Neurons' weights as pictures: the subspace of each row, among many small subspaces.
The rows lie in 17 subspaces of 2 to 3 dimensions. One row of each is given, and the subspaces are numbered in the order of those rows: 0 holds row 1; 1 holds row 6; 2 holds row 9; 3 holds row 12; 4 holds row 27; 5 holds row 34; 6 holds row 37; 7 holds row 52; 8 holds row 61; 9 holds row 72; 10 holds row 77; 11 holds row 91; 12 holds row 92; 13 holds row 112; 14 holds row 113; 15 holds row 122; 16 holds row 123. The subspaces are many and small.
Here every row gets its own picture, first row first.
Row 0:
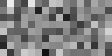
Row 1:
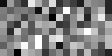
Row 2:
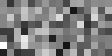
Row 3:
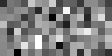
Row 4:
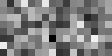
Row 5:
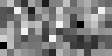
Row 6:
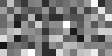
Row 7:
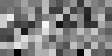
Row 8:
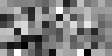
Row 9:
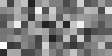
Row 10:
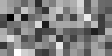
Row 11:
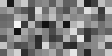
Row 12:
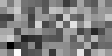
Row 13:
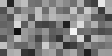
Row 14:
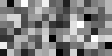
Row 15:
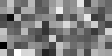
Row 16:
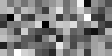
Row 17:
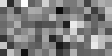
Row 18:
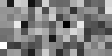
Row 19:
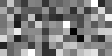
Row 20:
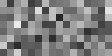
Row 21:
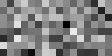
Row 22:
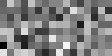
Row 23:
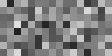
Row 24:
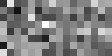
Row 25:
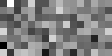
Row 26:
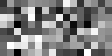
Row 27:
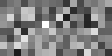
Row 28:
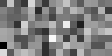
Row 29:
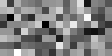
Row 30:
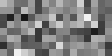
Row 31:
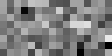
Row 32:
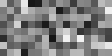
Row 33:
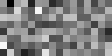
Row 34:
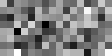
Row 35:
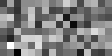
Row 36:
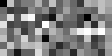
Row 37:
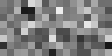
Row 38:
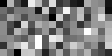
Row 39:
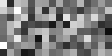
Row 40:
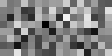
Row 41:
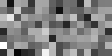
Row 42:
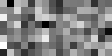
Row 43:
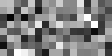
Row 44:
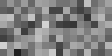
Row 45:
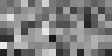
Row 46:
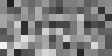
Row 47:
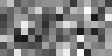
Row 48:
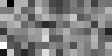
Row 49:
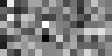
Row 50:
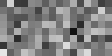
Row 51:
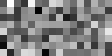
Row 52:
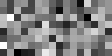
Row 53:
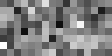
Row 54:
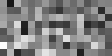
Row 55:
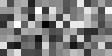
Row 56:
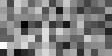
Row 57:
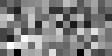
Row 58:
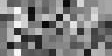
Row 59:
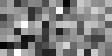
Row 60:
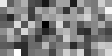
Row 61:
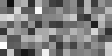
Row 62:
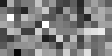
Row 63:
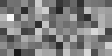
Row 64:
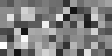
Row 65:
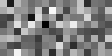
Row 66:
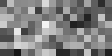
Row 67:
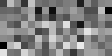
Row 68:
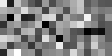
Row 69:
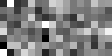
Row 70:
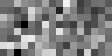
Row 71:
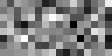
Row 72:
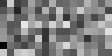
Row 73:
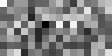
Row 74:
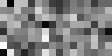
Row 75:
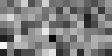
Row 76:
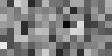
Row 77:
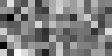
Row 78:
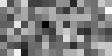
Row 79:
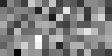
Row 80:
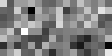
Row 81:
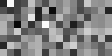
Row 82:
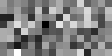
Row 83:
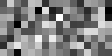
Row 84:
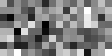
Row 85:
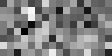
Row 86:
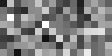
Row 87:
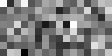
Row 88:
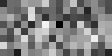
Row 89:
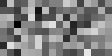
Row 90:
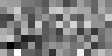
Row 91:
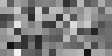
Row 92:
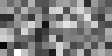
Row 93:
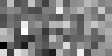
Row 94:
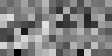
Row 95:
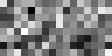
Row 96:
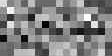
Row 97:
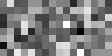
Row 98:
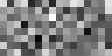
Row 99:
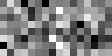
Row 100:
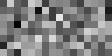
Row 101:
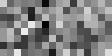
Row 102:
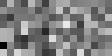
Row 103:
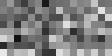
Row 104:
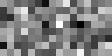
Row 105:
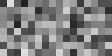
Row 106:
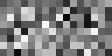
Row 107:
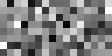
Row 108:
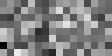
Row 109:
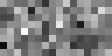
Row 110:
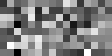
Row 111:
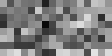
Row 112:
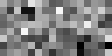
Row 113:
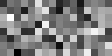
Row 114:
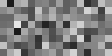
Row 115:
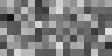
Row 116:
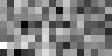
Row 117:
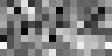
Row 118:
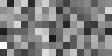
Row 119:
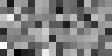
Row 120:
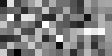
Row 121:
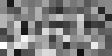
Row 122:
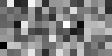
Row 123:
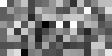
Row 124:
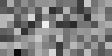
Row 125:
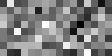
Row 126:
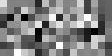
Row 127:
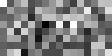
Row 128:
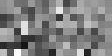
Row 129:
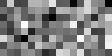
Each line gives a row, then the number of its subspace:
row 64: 4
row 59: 9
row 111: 1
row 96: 8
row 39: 9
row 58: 9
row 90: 3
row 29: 7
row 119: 7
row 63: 14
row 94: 2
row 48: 10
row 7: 2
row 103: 1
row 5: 13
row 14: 6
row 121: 3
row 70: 9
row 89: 11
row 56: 9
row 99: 16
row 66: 1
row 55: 2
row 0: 8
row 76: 15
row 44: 12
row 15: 7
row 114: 5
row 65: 12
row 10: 10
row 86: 14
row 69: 10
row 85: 6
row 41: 7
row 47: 0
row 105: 6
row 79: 0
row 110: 11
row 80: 13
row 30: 8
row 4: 6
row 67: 4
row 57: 3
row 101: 6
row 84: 5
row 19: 1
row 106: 4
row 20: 15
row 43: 8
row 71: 0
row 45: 5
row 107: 15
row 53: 13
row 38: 0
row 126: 8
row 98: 0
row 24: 8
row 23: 5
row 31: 13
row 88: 16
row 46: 3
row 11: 5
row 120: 10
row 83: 15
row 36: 8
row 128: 11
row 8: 11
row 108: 12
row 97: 0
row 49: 14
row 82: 2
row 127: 16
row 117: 13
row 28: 2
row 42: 14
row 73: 16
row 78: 6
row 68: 10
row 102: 2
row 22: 4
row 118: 12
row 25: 7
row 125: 1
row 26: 11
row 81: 12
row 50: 1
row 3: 0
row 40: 4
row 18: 15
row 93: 11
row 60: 6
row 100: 15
